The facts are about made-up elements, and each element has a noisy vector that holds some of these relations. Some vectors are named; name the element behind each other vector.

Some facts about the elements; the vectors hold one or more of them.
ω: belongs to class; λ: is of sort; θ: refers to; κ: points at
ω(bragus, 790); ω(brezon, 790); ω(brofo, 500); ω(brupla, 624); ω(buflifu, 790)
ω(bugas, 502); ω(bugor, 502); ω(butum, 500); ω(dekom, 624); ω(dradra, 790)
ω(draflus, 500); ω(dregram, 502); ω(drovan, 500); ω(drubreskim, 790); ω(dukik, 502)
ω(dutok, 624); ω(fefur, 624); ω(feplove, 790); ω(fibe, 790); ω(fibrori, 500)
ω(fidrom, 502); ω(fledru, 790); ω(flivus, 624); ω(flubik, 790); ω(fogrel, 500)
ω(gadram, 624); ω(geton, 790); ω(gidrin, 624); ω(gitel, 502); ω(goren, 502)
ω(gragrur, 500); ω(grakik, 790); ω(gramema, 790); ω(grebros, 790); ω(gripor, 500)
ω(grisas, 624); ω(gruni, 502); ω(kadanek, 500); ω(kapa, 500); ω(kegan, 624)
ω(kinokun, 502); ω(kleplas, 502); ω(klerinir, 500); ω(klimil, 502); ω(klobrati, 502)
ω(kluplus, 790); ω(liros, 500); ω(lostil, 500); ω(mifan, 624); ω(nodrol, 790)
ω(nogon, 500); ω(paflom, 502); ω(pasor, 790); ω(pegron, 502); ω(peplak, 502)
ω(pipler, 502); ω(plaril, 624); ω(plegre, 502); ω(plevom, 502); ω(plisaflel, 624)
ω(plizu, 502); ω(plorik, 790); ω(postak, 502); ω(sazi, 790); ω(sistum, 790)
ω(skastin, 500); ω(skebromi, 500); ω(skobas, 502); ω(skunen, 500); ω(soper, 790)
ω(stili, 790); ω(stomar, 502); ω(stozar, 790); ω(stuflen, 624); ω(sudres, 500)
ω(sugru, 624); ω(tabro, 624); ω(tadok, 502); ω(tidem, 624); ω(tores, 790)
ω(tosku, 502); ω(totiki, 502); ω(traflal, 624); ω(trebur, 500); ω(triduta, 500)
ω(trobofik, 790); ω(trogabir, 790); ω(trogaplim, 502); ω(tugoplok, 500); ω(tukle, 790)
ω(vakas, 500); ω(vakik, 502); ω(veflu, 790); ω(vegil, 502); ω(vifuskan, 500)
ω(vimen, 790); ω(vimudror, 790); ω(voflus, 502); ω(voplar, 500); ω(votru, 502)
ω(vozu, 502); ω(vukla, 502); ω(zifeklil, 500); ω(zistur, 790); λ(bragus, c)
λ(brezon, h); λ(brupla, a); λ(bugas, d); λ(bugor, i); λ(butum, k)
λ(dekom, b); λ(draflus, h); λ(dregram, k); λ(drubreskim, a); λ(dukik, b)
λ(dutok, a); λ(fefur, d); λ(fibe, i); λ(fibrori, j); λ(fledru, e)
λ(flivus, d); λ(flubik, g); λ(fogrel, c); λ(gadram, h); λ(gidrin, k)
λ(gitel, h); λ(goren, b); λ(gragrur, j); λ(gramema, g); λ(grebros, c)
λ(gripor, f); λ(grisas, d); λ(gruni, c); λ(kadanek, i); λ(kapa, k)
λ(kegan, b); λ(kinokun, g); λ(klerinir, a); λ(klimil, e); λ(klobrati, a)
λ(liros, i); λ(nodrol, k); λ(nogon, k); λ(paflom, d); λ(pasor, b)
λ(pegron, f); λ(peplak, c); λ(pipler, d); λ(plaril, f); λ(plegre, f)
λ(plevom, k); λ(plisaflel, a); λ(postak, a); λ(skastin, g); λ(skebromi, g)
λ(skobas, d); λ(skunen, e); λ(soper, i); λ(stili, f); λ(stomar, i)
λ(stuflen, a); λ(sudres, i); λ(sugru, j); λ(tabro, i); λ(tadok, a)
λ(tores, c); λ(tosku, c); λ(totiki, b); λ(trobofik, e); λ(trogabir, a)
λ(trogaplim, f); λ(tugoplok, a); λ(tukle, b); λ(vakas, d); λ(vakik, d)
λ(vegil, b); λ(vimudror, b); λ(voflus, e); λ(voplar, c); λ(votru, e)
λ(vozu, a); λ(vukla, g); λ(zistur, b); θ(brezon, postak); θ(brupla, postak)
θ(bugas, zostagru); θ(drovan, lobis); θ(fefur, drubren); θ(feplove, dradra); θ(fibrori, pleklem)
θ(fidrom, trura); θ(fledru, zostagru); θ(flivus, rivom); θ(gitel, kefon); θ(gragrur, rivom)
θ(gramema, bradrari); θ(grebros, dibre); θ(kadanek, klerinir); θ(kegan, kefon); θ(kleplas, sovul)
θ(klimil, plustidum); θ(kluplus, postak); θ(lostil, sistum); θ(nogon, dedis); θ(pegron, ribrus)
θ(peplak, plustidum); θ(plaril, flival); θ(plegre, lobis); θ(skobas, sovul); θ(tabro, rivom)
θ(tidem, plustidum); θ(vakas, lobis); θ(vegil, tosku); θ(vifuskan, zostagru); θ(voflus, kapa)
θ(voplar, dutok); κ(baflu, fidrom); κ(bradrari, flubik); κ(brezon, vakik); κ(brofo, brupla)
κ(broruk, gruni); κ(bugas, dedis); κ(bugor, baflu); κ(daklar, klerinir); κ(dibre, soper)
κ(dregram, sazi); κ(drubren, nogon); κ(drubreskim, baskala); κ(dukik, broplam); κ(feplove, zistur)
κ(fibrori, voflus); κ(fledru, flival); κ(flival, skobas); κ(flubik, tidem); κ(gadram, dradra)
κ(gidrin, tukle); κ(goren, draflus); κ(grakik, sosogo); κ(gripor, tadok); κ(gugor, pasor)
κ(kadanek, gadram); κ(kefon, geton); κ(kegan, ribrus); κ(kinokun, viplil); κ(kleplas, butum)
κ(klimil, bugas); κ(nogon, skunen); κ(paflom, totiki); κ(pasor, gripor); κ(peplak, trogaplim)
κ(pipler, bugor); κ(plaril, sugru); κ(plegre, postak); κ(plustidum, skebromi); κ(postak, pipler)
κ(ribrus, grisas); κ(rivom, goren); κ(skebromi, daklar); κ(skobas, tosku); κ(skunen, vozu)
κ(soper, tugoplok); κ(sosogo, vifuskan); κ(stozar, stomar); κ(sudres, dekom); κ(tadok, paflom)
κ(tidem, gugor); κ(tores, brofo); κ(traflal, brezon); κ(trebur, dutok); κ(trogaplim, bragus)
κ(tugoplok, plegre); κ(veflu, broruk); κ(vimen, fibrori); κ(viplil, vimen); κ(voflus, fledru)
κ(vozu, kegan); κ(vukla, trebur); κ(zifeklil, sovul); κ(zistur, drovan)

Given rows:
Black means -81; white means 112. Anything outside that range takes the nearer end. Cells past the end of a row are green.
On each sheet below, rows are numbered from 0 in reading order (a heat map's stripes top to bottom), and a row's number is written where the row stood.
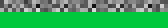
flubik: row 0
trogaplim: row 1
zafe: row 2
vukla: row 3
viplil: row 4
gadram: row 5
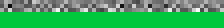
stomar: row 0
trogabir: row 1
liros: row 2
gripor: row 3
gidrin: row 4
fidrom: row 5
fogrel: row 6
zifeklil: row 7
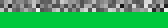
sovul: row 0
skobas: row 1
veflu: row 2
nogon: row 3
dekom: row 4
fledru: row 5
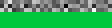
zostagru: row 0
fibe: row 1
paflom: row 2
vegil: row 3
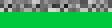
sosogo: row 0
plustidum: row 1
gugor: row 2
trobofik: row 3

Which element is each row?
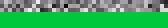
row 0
vimen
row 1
vifuskan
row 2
tadok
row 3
klerinir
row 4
vakas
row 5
tidem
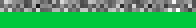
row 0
feplove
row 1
klobrati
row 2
grebros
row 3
stili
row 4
fefur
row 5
baflu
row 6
brezon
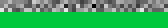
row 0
lostil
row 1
bragus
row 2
kegan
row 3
grisas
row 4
soper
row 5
tugoplok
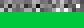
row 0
dibre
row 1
vakik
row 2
brupla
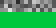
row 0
plegre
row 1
nodrol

